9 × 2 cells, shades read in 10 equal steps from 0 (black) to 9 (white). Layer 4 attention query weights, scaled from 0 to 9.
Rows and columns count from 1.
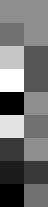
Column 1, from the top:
5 4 7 9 0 8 2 1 0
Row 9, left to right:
0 4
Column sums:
36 36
